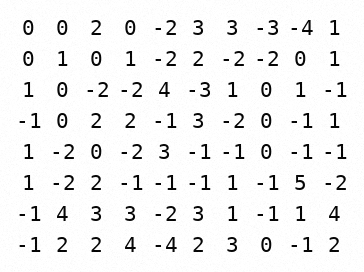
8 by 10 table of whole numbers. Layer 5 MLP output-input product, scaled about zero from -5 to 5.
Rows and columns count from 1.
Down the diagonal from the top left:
0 1 -2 2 3 -1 1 0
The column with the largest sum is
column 3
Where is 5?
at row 6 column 9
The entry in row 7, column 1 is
-1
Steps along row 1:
same up down down up same down down up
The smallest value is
-4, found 2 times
